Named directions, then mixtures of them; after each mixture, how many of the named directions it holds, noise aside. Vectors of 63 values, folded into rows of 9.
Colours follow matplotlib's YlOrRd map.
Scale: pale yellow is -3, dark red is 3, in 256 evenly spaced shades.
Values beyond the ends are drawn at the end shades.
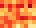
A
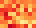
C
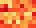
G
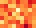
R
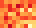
two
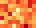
one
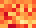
one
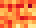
one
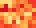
one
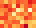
three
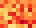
one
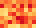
two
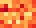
one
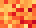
three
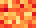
one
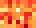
two
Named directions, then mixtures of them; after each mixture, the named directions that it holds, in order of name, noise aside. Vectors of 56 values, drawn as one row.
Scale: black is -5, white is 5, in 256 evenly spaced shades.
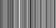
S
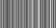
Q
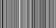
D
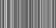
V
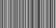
Q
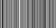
D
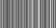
Q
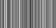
S, V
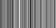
S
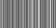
Q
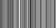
S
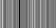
D, S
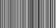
Q, S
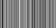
D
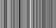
S, V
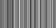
Q, S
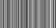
Q, V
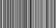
D, S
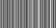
Q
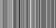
S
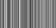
S, V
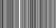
D, S
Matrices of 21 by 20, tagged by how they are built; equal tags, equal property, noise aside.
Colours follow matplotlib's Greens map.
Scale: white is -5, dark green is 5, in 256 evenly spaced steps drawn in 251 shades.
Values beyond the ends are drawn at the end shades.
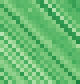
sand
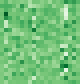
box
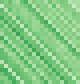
sand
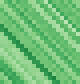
sand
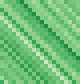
sand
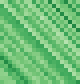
sand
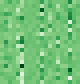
box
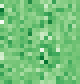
box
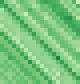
sand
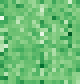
box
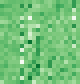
box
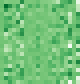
box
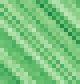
sand
